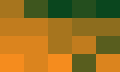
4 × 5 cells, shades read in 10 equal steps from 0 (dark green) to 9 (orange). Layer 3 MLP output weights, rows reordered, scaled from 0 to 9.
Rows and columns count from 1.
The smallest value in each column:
6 2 0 1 0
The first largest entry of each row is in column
1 1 1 1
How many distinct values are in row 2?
3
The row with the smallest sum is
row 1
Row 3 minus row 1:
2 6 6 6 3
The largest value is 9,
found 2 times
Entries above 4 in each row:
1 5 4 4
